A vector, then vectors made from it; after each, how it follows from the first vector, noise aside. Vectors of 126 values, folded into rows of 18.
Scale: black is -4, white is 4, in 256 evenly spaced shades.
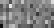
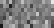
sign-scrambled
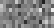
wrapped around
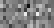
wrapped around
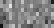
sign-scrambled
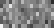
sign-scrambled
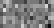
wrapped around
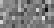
wrapped around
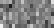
sign-scrambled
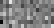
wrapped around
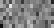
sign-scrambled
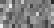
sign-scrambled
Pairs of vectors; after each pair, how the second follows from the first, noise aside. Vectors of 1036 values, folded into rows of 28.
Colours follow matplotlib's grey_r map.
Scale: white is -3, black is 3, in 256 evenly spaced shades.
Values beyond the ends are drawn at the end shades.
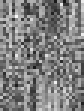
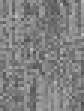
shrunk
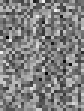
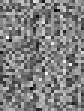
negated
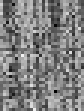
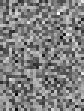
shuffled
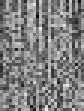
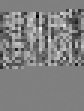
partly zeroed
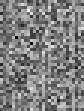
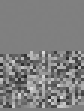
partly zeroed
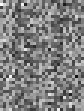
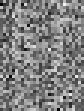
negated
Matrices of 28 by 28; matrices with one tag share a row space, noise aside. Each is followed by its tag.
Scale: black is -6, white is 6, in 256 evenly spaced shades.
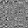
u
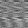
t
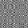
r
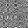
u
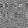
u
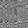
u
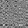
u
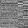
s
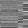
s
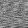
t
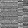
s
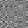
u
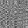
u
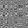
u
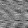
t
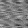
t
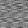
t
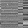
s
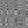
u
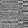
s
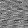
t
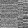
s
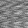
t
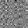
u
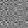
u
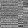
s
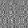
r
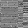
s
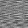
t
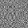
r
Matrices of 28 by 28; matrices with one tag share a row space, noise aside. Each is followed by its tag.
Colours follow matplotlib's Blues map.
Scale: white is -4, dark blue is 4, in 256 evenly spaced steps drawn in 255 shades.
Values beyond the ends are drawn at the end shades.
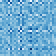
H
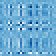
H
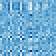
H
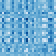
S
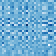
S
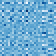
S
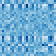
S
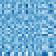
S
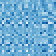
S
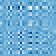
H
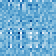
H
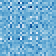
H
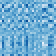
S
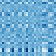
S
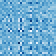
H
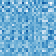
S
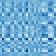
S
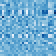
S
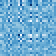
H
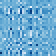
H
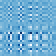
H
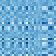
S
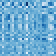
S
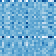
S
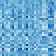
S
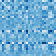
S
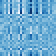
H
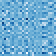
S
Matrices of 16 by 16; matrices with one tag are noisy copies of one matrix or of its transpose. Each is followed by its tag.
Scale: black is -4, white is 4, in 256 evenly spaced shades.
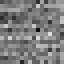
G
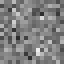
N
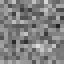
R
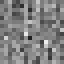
G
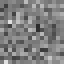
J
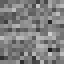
G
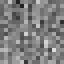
G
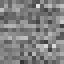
G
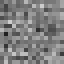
J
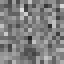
J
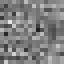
J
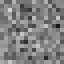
R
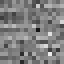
G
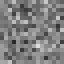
R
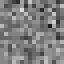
J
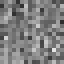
G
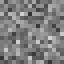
N
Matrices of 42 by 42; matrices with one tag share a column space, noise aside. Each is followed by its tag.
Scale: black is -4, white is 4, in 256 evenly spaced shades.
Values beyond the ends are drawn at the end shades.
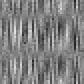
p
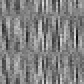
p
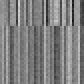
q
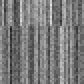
q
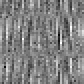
p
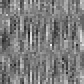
p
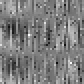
p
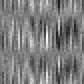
p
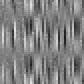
p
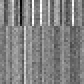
q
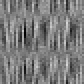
p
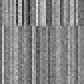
q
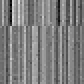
q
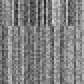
q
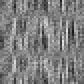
p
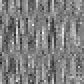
p
